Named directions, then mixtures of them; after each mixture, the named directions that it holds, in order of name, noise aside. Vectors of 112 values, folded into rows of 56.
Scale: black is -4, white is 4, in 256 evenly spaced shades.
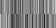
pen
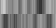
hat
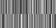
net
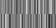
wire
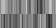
hat, wire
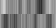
hat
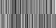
net, pen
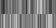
hat, wire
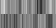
hat, wire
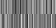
net, pen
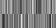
hat, net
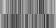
hat, pen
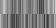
hat, pen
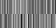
net, pen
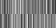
net, pen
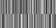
net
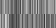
pen, wire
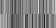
pen
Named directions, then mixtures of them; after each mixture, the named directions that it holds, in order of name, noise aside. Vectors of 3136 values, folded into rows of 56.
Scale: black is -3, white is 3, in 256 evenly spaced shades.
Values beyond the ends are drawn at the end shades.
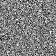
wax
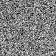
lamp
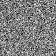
lamp, wax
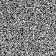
lamp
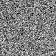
lamp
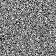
lamp, wax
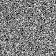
lamp, wax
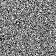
lamp, wax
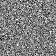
wax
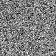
lamp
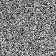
lamp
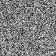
lamp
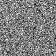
lamp, wax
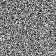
lamp, wax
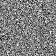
wax
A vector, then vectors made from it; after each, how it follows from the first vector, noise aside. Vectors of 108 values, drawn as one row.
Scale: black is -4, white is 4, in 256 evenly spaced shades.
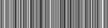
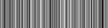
negated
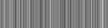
shrunk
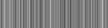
shrunk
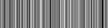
negated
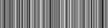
negated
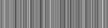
shrunk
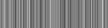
shrunk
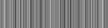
shrunk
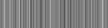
shrunk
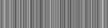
shrunk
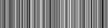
negated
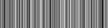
negated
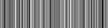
negated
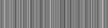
shrunk
